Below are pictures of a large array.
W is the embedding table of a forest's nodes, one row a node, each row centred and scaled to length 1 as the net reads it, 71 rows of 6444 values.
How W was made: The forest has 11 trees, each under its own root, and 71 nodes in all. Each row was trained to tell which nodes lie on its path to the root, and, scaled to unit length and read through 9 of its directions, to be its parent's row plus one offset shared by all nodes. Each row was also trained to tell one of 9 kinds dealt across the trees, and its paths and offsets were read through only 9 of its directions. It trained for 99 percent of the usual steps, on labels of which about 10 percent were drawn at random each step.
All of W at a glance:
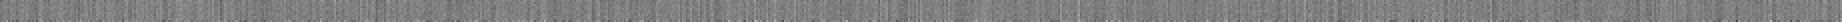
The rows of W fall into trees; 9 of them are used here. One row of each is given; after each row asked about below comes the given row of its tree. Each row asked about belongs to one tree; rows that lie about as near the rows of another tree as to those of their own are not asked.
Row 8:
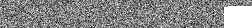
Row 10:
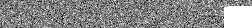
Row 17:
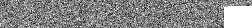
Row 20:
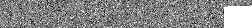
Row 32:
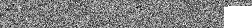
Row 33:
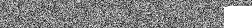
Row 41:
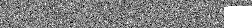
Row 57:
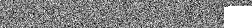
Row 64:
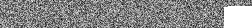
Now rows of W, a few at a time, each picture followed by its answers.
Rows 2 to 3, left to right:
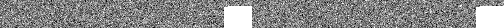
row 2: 10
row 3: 10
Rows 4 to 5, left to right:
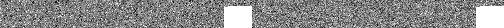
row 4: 20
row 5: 20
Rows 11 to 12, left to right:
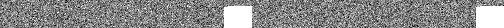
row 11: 10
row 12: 41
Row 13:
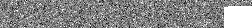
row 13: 57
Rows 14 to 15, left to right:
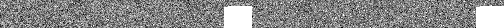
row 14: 32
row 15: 20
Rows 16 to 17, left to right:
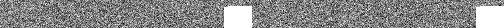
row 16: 17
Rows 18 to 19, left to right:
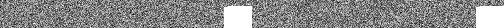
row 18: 10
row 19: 20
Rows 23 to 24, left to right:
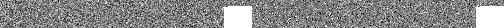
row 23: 57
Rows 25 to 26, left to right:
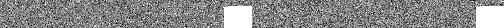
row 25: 41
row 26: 8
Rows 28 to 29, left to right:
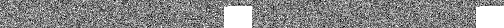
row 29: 20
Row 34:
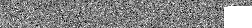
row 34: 20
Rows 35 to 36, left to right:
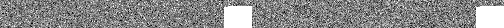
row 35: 20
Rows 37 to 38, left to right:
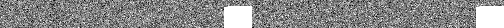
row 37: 10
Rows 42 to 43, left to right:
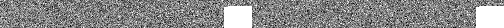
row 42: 17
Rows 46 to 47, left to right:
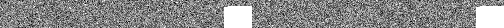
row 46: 10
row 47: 33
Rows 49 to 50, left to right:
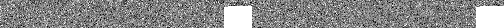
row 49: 41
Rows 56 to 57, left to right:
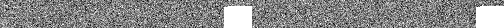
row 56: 64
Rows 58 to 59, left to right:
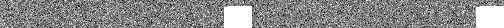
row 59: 10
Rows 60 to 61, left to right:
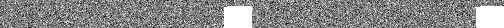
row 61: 57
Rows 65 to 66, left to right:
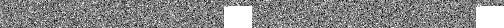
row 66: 41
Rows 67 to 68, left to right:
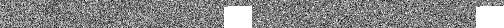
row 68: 32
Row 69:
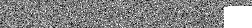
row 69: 10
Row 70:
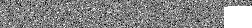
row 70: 20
